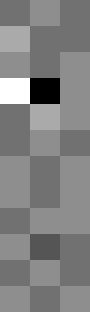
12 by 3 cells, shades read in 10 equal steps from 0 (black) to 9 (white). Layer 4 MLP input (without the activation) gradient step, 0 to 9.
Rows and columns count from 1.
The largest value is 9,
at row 4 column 1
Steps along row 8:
down up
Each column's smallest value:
4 0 4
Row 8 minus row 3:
0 0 0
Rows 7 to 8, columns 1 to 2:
5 4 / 5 4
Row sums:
13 14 14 14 15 13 14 14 14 12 13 14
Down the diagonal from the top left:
4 4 5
